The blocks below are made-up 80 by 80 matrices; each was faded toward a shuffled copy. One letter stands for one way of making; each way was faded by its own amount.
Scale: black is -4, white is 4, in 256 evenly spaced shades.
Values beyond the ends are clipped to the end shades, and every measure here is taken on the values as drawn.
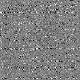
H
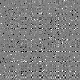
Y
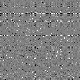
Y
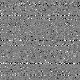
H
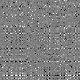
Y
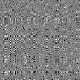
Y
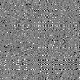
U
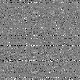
H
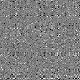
U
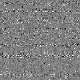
H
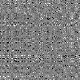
U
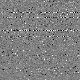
H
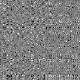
U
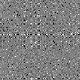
U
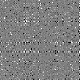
Y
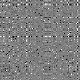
Y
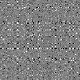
U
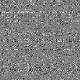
H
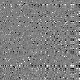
Y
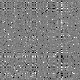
Y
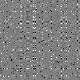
Y
